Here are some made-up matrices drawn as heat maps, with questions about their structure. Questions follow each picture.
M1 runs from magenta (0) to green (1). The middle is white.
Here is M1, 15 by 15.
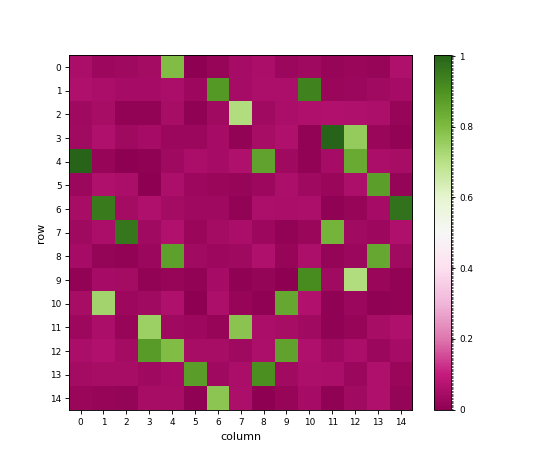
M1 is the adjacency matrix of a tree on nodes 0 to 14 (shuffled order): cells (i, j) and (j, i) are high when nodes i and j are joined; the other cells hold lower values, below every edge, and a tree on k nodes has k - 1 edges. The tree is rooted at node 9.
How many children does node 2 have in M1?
0
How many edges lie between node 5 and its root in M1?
5
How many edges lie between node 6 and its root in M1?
3
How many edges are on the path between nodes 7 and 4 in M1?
4
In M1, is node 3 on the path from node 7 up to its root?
yes
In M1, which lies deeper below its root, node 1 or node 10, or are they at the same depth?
node 1
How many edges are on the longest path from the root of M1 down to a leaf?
5
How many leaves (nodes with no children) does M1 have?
4
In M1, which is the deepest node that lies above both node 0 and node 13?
4
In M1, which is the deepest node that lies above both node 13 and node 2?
12
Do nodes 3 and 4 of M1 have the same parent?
yes
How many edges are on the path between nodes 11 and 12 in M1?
2
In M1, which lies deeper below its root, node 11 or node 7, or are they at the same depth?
node 7
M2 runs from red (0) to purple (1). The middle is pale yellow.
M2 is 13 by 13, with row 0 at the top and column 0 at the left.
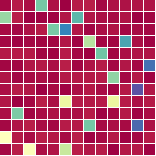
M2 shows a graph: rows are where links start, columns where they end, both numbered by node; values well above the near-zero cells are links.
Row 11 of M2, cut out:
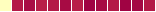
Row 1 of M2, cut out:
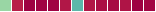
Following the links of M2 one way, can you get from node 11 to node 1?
no
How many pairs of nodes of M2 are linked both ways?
1
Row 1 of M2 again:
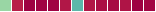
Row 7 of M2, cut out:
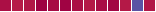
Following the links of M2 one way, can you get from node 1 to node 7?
yes
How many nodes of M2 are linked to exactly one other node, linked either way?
0
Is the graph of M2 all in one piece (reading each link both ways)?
yes
